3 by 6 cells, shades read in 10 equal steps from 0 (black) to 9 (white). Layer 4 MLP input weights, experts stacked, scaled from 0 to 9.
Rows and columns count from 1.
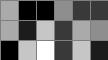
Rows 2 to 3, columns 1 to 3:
6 1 7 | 0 7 9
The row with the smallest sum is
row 1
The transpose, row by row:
6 6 0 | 0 1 7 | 0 7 9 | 5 2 2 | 2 6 7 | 2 5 1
